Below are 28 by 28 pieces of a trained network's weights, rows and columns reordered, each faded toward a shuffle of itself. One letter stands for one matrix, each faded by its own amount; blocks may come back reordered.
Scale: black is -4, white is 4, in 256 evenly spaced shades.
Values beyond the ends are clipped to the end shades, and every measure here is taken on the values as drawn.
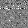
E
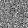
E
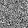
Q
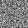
E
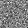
Q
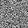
Q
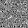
E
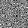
E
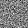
Q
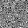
E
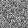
Q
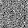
Q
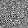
E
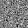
Q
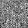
E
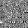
E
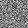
Q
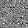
E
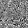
E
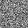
Q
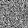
Q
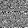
E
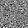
E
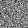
Q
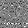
E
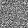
Q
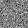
Q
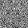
E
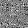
E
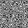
E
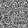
E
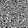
E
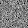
Q
